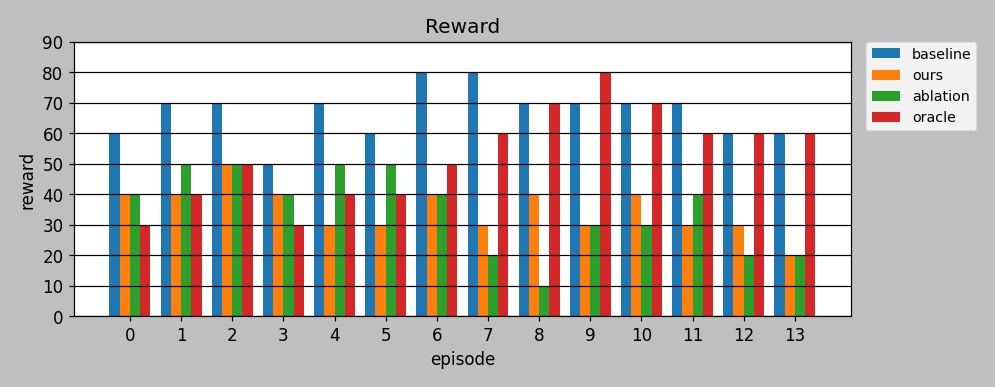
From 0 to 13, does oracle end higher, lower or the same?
higher
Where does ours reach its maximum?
2
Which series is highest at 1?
baseline
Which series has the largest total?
baseline
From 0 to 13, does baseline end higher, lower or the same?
the same
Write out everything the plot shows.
Title: Reward
x-axis: episode, ticks 0 1 2 3 4 5 6 7 8 9 10 11 12 13
y-axis: reward, ticks 0 10 20 30 40 50 60 70 80 90
Legend: baseline, ours, ablation, oracle
Values:
baseline: 60 70 70 50 70 60 80 80 70 70 70 70 60 60
ours: 40 40 50 40 30 30 40 30 40 30 40 30 30 20
ablation: 40 50 50 40 50 50 40 20 10 30 30 40 20 20
oracle: 30 40 50 30 40 40 50 60 70 80 70 60 60 60
